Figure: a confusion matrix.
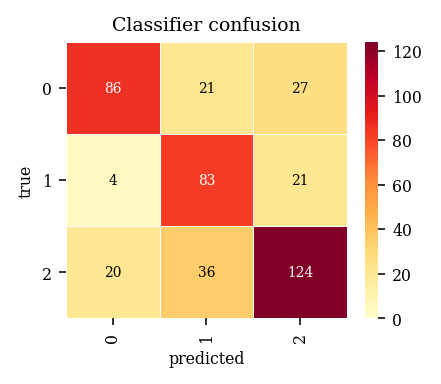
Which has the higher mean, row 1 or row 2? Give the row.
2
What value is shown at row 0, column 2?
27
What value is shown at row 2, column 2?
124
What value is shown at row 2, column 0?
20
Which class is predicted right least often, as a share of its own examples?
0
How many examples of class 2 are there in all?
180
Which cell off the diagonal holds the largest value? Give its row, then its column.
2, 1
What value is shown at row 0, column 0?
86
